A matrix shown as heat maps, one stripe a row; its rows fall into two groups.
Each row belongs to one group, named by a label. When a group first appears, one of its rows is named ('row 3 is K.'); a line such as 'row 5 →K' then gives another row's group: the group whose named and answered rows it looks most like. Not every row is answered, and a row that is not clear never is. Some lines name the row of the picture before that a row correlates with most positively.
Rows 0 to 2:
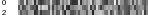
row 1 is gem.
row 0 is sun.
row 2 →sun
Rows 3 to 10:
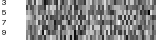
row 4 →gem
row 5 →gem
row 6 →sun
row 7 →gem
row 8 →sun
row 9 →sun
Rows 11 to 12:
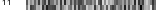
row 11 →sun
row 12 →sun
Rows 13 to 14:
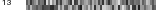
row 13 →gem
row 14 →sun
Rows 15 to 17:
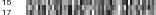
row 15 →gem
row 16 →gem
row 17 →gem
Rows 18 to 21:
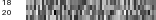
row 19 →sun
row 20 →gem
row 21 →gem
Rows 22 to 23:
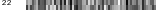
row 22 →gem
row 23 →gem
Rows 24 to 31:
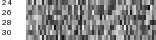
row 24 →sun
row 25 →gem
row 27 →sun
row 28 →sun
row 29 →gem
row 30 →gem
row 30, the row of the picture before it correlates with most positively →23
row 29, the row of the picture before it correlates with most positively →22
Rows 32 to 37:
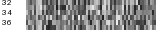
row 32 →sun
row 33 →sun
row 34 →sun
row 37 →sun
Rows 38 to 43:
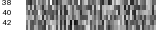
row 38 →gem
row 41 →sun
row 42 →gem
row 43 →gem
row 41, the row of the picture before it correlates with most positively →33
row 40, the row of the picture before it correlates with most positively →34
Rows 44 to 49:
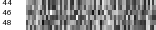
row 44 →sun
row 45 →sun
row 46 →gem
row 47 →sun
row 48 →sun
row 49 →sun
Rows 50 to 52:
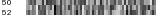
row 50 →sun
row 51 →gem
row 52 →gem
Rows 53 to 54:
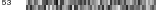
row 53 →sun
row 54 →gem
